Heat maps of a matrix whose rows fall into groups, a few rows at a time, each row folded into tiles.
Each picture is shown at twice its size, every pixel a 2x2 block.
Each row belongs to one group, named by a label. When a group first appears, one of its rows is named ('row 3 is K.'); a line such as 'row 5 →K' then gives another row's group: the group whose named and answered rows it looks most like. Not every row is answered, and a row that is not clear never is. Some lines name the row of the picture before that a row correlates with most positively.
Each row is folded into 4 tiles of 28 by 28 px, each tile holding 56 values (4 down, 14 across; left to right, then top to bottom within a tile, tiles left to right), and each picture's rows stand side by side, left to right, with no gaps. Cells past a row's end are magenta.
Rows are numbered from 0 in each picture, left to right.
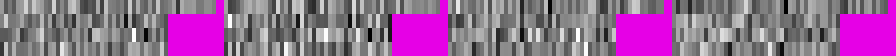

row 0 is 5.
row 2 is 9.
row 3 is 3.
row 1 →5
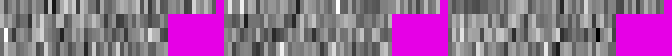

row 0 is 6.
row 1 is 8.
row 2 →3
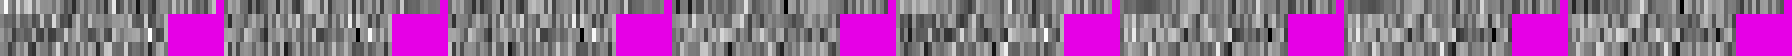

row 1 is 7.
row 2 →7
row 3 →3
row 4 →8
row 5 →3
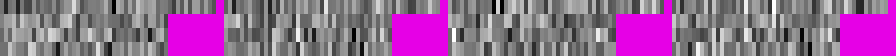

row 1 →6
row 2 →6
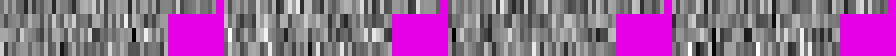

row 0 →7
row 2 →9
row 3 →9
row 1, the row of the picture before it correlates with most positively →2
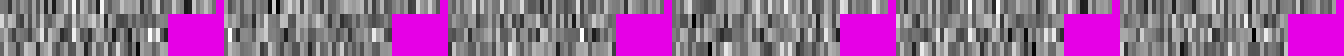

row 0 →6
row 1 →6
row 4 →6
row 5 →7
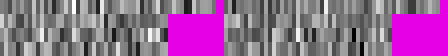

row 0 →6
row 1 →6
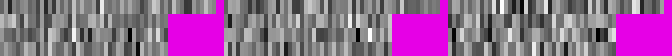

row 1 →7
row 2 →9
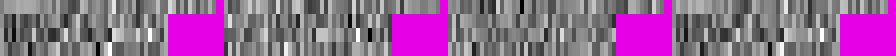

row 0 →8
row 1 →5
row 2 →9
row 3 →8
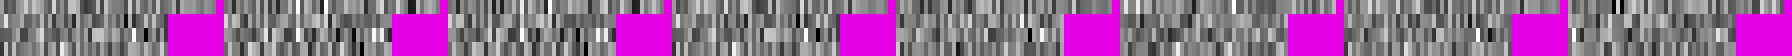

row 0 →5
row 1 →6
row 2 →6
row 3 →5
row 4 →7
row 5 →8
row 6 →5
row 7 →6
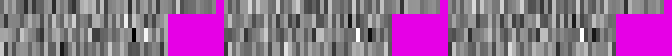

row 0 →7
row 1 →5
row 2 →5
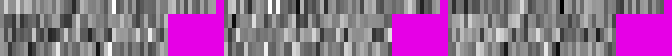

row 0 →8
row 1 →9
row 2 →3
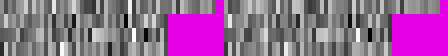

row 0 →5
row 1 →5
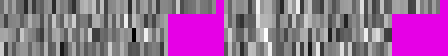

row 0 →7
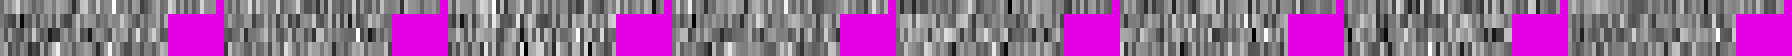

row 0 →8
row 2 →9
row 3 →8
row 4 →3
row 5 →7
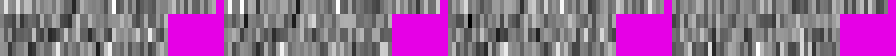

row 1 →8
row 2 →8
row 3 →9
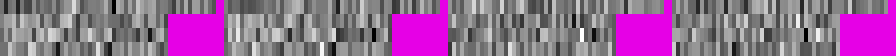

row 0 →3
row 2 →5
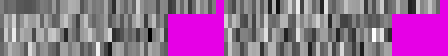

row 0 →3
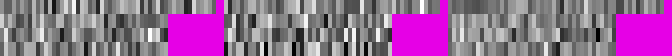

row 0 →6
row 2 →3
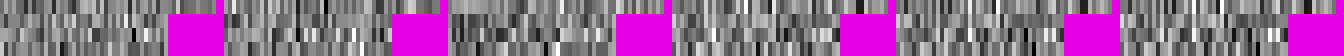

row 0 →7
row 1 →9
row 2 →8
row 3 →6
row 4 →6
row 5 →6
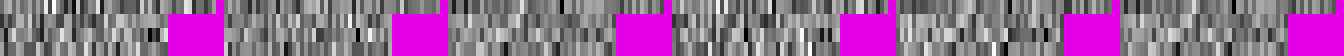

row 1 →7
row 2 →3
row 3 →9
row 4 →3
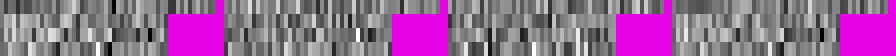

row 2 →9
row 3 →3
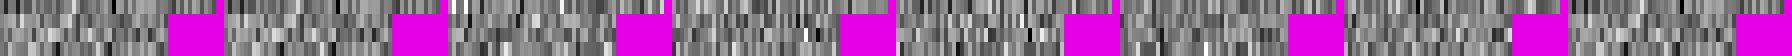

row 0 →3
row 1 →3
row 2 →8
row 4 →7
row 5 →9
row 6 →9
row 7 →3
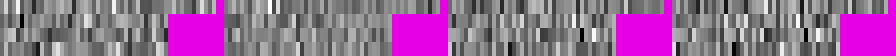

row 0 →8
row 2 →7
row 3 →7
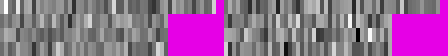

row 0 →8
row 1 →7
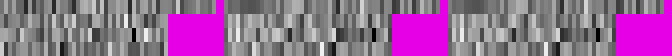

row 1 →3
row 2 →3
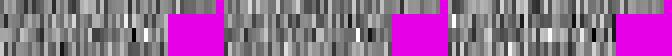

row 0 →7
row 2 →5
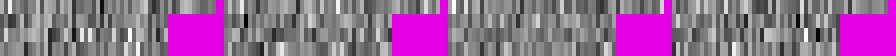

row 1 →8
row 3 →5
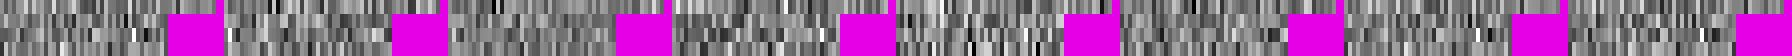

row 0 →5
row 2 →6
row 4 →9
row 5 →9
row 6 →5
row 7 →5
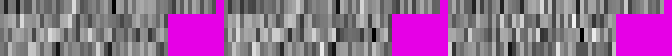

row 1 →3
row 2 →7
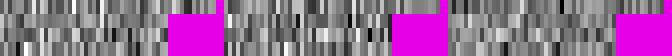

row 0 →6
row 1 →5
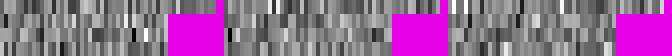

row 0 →7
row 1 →9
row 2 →8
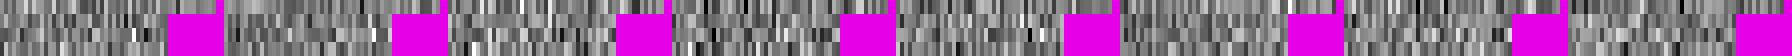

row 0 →5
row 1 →8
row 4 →7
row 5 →8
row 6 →9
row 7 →3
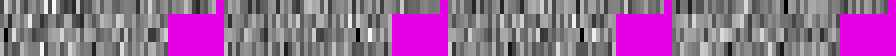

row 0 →9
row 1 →7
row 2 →7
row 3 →3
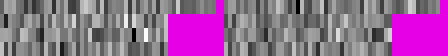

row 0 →7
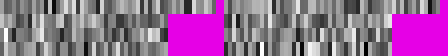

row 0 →6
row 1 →9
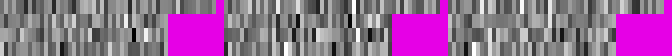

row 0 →7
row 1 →5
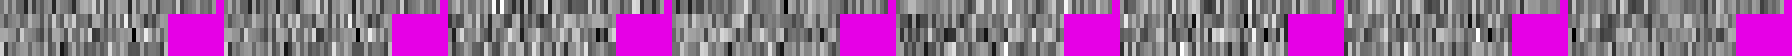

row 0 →7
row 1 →7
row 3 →3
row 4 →8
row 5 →5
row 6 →5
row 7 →9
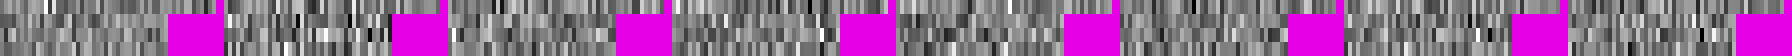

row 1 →5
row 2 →6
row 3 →8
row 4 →8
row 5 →9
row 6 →5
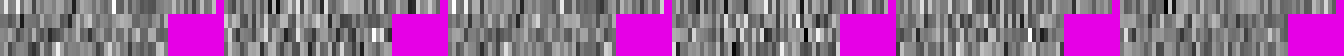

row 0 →8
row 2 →8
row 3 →7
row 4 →5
